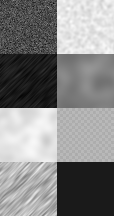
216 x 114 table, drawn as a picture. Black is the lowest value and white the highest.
It is made of 4 by 2 panels. Panel 1,1: low, fine-grained. Panel 1,2: very high, blotchy, faint in contrast. Panel 2,1: very low, slanting up to the right, faint in contrast. Panel 2,2: middling, smooth, faint in contrast. Panel 3,1: very high, smooth, faint in contrast. Panel 3,2: high, checkered, faint in contrast. Panel 4,1: high, slanting up to the right. Panel 4,2: very low, flat.
